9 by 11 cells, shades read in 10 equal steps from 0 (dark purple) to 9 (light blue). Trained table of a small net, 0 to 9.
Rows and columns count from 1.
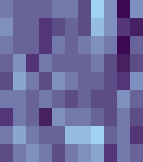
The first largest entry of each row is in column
8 8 8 2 2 10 5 8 8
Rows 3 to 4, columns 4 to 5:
2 5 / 5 4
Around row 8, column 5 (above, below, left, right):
6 3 4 8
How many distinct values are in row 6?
4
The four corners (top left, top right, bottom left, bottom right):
5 6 3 4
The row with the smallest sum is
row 4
